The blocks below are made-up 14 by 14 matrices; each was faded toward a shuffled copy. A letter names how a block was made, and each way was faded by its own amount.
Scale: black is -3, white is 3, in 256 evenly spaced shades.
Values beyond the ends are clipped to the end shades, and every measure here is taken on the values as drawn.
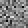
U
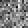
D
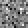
U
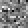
D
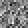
U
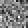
U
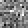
U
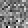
U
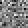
D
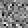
D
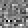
D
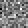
D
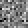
D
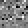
D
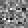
D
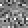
D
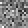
U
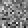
D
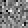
D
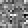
U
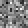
D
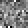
D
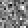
U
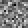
U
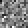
D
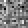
U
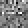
D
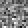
D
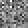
D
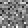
U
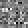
D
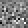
D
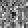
U
